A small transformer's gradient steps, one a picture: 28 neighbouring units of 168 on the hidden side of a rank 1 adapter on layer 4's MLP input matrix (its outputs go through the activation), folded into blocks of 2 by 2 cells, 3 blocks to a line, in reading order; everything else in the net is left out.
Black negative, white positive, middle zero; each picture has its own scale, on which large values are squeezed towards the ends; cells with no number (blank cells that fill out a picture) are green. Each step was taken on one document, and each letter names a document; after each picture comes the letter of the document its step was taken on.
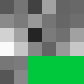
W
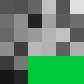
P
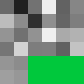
P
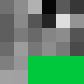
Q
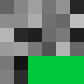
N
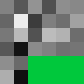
P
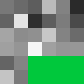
P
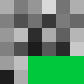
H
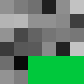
H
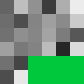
H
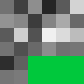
P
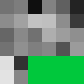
N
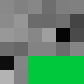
W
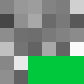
H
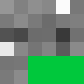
W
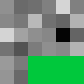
W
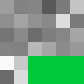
H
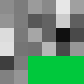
W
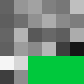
H
